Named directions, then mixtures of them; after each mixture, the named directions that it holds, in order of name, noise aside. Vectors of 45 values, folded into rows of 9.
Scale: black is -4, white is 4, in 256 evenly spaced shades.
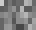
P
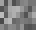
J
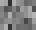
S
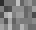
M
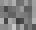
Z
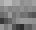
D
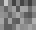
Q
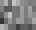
D, M, S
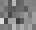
D, J, Z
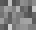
S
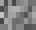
J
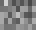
Q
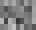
Z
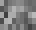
J, S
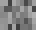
S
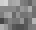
D, Q, S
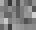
D, M, S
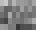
D, S, Z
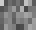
P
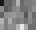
D, M, P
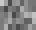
P, S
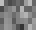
P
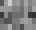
D, J, S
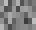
M, Q, S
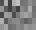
J, M, S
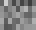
Q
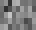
M, S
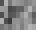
J
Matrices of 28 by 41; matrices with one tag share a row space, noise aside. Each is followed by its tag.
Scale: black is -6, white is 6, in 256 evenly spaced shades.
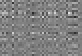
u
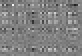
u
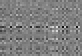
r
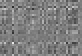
u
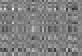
u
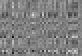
u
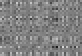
r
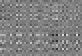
r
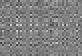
r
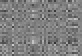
u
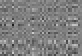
u
